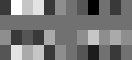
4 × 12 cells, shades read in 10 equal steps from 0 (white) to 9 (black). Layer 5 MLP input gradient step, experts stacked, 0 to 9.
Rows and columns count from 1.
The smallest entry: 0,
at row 1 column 2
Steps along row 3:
up down up down up same down down up down up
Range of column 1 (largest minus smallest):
3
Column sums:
22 13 16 15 22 18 20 21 24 19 22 19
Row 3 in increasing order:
2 3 3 4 4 4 4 5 5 6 7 7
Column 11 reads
7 5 3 7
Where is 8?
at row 4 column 9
